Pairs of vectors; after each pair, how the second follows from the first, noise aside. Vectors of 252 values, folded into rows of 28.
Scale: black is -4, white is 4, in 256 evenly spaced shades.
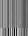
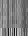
copied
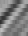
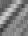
negated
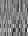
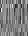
wrapped around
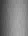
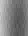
negated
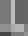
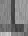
negated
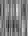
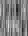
negated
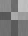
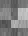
wrapped around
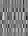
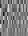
wrapped around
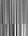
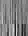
negated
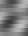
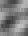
copied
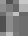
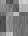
copied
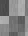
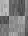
negated
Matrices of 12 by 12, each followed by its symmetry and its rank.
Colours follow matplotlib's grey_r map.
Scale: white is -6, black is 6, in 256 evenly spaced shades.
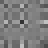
symmetric, rank two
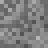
symmetric, full rank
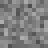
neither, full rank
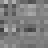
neither, rank two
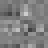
neither, rank two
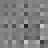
symmetric, rank two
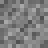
symmetric, full rank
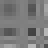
symmetric, rank one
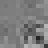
symmetric, rank two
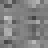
neither, rank two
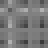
symmetric, rank one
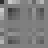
symmetric, rank one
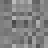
neither, rank two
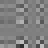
neither, rank one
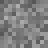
symmetric, full rank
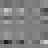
neither, rank one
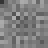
symmetric, rank two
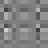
neither, rank one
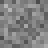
symmetric, full rank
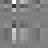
neither, rank one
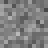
neither, full rank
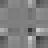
symmetric, rank one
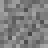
neither, full rank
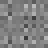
neither, rank two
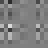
neither, rank one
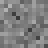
symmetric, full rank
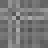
symmetric, rank two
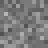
neither, full rank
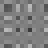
symmetric, rank one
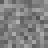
neither, full rank
